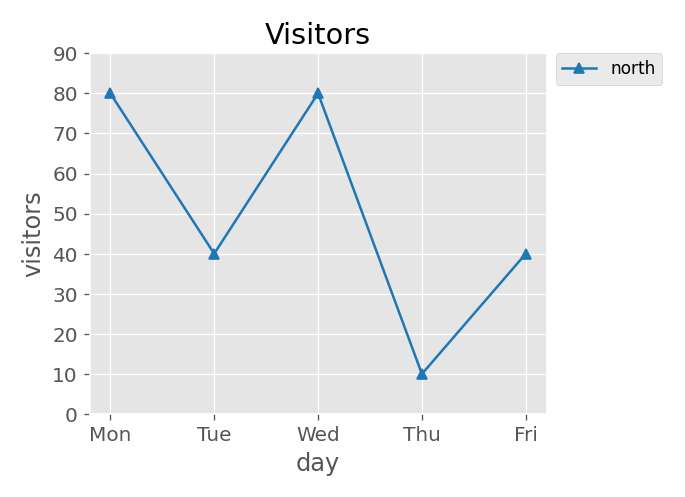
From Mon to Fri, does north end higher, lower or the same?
lower
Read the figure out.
Title: Visitors
x-axis: day, ticks Mon Tue Wed Thu Fri
y-axis: visitors, ticks 0 10 20 30 40 50 60 70 80 90
Legend: north
Values:
north: 80 40 80 10 40
